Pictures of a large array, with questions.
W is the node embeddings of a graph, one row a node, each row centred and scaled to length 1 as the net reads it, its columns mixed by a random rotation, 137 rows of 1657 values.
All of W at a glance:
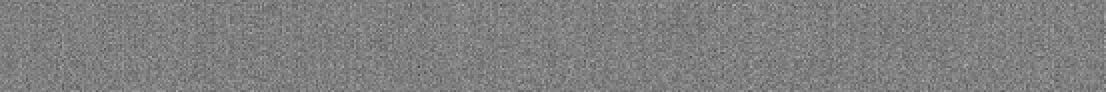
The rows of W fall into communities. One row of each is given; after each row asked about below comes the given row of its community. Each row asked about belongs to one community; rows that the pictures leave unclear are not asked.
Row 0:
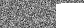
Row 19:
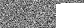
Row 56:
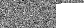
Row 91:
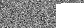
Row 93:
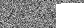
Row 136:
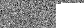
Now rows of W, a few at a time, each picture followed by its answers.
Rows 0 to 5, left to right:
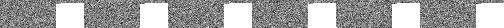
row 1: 19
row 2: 91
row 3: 93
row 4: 19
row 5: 56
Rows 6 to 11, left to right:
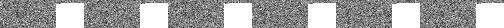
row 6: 93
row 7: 93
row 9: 91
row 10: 91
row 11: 93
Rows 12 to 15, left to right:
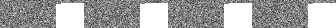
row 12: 136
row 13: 91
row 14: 56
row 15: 93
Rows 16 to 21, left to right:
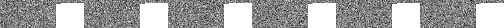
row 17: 136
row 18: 136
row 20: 56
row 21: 0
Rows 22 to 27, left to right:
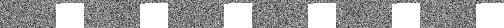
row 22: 93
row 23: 136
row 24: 91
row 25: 93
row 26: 93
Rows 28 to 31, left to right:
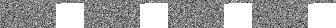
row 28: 91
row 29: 136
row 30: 93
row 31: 56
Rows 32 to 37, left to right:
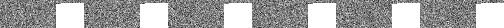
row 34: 93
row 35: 0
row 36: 136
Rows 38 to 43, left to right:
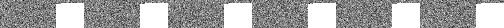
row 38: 56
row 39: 136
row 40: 91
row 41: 56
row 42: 91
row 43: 56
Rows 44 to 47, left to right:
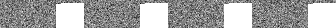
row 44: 0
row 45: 19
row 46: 93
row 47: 56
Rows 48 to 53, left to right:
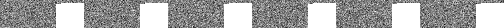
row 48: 136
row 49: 136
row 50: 136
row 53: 19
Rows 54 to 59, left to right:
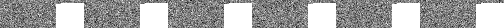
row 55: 91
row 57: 56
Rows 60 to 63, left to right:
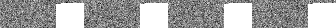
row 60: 19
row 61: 91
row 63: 136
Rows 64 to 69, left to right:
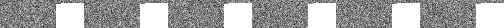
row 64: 0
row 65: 91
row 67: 91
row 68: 56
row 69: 91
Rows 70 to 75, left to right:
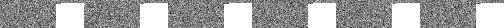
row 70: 19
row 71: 91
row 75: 0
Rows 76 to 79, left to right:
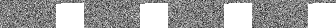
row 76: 56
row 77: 56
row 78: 136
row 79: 91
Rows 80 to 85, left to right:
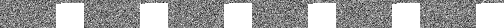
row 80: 136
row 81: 93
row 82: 0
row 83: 136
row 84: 19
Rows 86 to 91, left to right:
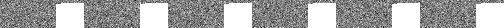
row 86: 19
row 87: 93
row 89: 91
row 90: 56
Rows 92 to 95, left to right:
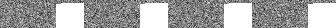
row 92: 56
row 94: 56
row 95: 0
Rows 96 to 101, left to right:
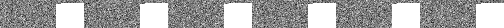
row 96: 0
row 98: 91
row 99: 56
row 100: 91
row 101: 56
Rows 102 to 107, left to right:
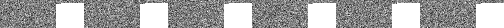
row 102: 0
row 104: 0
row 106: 136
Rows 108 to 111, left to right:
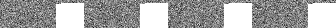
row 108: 136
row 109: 91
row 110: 91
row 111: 91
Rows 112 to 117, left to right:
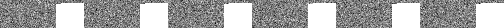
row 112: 56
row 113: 0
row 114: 19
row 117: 19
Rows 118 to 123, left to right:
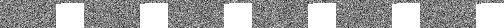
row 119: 136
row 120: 136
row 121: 136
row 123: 93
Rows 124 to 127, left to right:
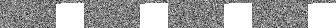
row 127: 0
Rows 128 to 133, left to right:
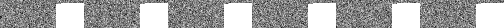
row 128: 56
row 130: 91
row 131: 56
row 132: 93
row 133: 56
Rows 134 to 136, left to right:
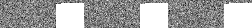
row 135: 93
